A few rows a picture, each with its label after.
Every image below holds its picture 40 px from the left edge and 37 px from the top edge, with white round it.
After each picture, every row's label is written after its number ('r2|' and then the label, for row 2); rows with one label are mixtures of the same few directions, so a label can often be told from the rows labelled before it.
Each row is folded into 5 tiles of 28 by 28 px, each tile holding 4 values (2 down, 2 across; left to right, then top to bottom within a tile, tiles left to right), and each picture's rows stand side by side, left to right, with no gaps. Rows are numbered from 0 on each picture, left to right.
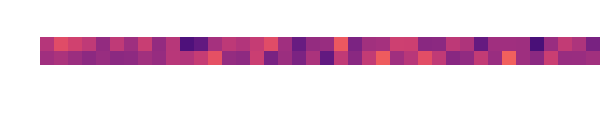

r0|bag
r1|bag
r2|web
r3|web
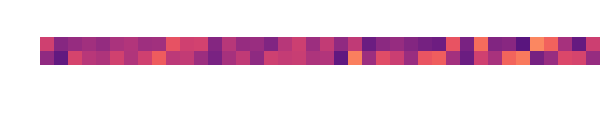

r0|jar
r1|bag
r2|jar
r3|web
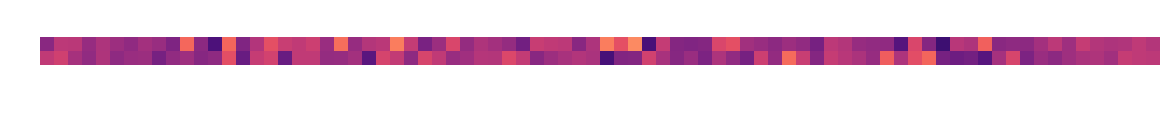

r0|jar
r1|jar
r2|web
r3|web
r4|bag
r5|web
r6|web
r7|jar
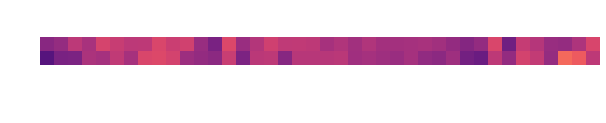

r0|jar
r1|jar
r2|jar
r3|jar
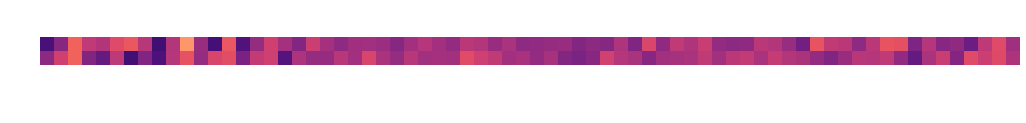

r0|bag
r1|jar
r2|web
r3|jar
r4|bag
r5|web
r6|bag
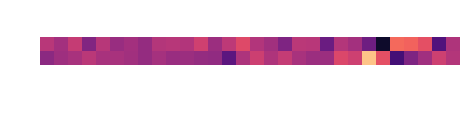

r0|bag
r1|web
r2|web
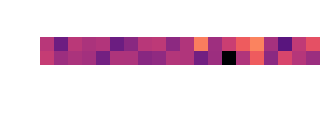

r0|web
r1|web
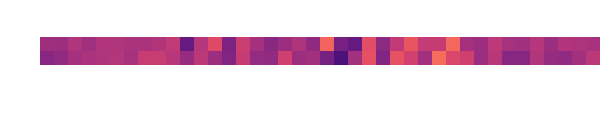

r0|jar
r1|jar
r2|jar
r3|web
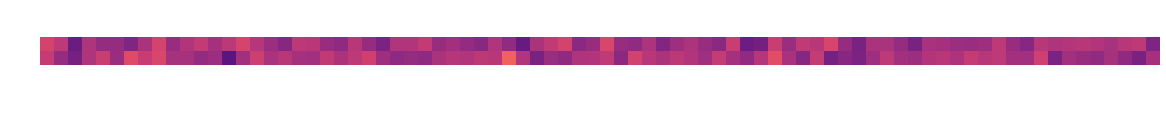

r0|bag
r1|web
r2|web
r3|web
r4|jar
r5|bag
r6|bag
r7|jar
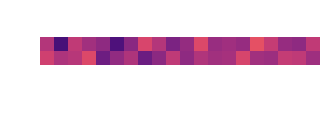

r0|web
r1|web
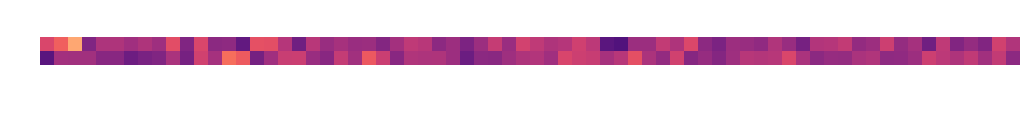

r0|bag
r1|web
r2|web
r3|jar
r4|bag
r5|web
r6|bag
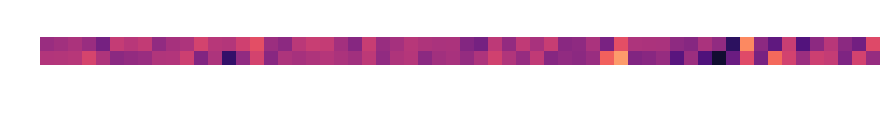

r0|web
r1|web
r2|jar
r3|bag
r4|jar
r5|jar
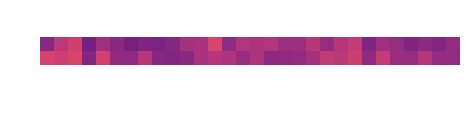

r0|jar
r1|bag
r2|jar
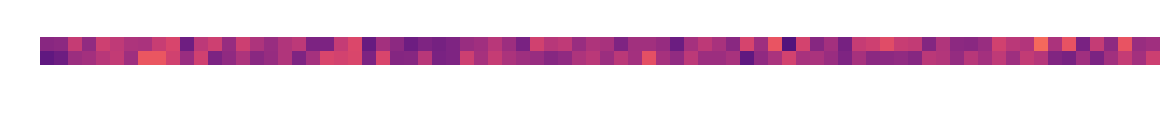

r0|jar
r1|jar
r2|jar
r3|web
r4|web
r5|bag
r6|bag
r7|bag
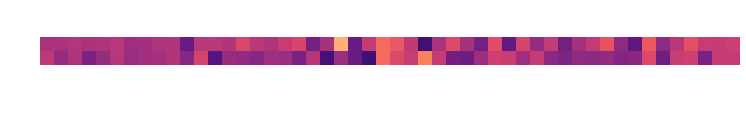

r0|web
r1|jar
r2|web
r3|bag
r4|jar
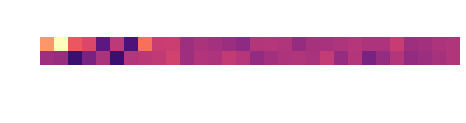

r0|bag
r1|web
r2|web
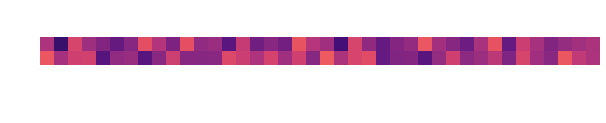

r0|web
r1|bag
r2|web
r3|jar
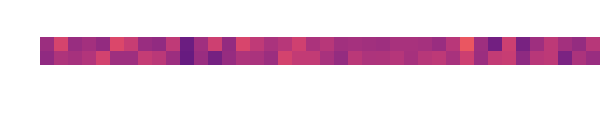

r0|web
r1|jar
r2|jar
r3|jar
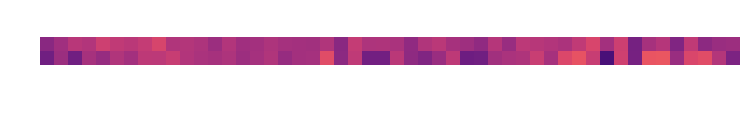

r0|jar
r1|jar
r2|web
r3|jar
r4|web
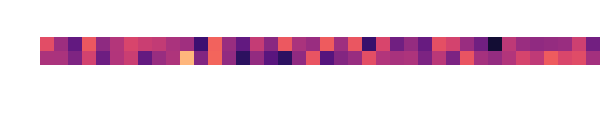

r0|jar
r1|web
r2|bag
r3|bag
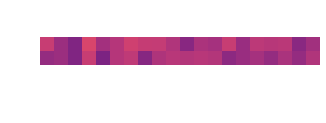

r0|jar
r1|bag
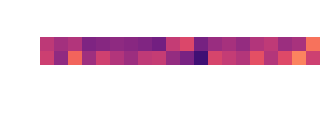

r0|jar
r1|jar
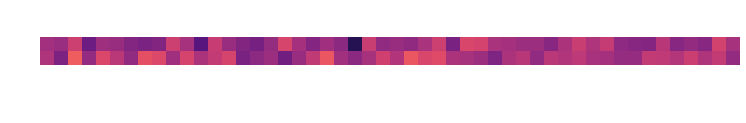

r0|jar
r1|web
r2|bag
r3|bag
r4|bag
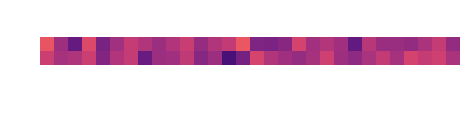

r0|jar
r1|web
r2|bag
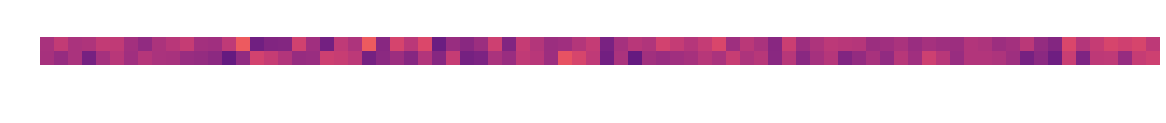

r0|web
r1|web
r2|bag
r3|jar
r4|jar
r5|jar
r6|web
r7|jar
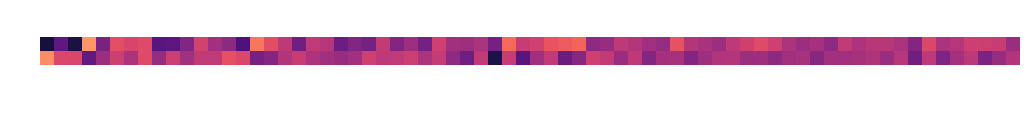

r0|bag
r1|web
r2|bag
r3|jar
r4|web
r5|bag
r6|jar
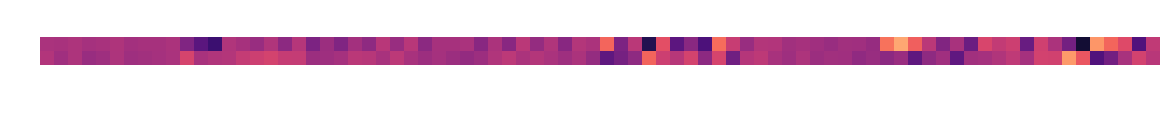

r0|web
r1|bag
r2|bag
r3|bag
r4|bag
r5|jar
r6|bag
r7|web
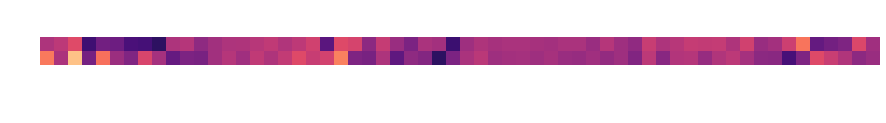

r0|jar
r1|jar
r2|jar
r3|jar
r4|jar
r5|web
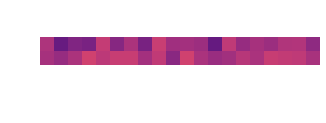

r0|bag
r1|bag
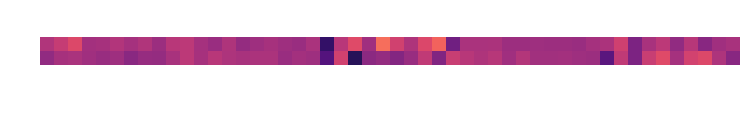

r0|bag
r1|jar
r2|jar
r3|jar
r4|web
